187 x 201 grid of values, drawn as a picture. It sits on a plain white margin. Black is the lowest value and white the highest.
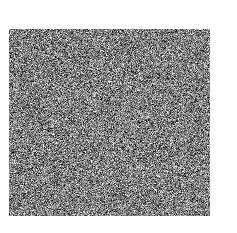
The values follow a bell shape. No regular stripes run through it. Overall the values sit about 50% of the way up the scale. There is no seam. Neither half mirrors the other. Fine speckle covers the field.
